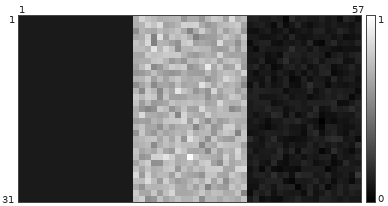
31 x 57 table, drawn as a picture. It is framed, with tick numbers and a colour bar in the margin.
The table splits into one row of 3 panels. Panel 1,1: very low, flat. Panel 1,2: high, fine-grained. Panel 1,3: very low, fine-grained, faint in contrast.
